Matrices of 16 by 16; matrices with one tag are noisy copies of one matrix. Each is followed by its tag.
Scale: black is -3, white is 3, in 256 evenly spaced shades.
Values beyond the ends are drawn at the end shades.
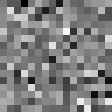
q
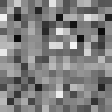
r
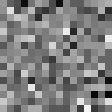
q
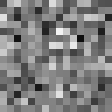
r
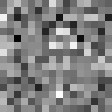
r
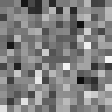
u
